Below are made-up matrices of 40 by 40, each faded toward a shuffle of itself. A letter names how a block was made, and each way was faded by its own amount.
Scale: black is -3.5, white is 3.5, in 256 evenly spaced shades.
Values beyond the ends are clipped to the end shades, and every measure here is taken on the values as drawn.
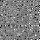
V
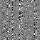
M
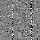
M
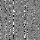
M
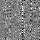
M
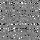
V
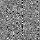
M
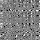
V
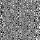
M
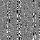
M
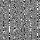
M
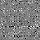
V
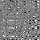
V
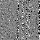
M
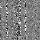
M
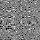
V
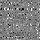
V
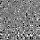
V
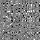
V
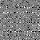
V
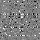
V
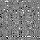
V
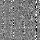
M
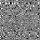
V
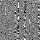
M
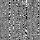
M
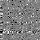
V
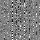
M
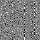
M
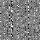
M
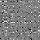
V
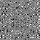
V
